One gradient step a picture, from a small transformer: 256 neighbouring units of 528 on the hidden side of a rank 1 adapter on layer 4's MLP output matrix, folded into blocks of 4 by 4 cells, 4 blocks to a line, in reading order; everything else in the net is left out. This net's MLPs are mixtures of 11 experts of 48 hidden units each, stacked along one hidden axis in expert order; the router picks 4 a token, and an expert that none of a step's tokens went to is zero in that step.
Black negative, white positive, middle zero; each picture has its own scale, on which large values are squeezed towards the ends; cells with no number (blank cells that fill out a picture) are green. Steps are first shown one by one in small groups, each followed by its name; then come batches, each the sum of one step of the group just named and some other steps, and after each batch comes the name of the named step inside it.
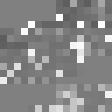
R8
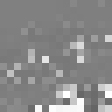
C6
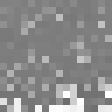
C6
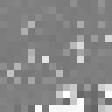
C6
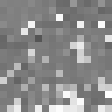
R8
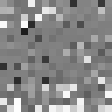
C6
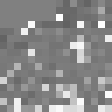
R8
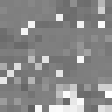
C6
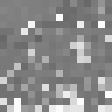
R8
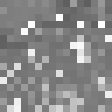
R8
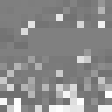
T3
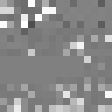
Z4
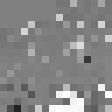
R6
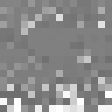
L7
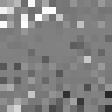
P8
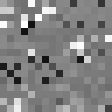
Z4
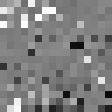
P8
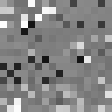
Z4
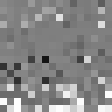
L7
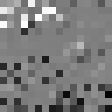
P8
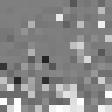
T3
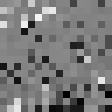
P8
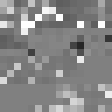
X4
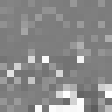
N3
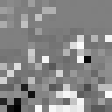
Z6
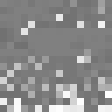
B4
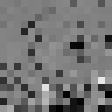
N3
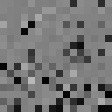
N3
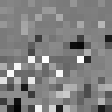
N3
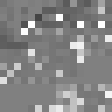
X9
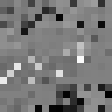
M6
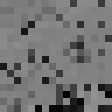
M6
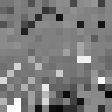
M6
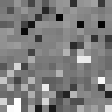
M6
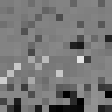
M6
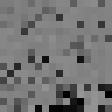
M6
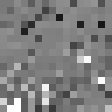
M6
